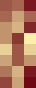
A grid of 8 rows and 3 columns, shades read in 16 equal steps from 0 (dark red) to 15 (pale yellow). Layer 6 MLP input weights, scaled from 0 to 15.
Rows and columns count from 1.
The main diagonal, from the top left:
5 10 2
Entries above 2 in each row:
2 3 2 3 3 3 2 2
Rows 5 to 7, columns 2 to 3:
5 13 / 5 9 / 11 1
